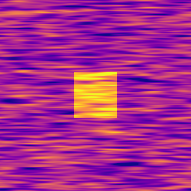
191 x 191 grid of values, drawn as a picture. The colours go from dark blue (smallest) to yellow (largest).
No overall slope runs across the table. The centre is the ninth with the highest average. An odd patch, higher than its surroundings, sits in the centre.
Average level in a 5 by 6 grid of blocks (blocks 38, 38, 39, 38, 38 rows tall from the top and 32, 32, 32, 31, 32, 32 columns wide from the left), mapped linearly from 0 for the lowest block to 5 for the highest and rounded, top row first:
1 1 0 0 1 1 / 0 1 1 1 1 1 / 1 1 5 5 1 1 / 0 1 2 2 1 1 / 1 2 1 0 0 1
